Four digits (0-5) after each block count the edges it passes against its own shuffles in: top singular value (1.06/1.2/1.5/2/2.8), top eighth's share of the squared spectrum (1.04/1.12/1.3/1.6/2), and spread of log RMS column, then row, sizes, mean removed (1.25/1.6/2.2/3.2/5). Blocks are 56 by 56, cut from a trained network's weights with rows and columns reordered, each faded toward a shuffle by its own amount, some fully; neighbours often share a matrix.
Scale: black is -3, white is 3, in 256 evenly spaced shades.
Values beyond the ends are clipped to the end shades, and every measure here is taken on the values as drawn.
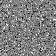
2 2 0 0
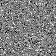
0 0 0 0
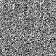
3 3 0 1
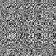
4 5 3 3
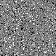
2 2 1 0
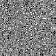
3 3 2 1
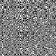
4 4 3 2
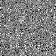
3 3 1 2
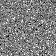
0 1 0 0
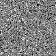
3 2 0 0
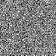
3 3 1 1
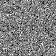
0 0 0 0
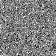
0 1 0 0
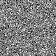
0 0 0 0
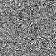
3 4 1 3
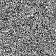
2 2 0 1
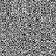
4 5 2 2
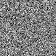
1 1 0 0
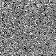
2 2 1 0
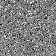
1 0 0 0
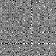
4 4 3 2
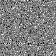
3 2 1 1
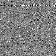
3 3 1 1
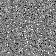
0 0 0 0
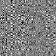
4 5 3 3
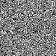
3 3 1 1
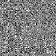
3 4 2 2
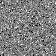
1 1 0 0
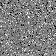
0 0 0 0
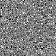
3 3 2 2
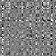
4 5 3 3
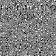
3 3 1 1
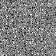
3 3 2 1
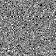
3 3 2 1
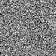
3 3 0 1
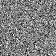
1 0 0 0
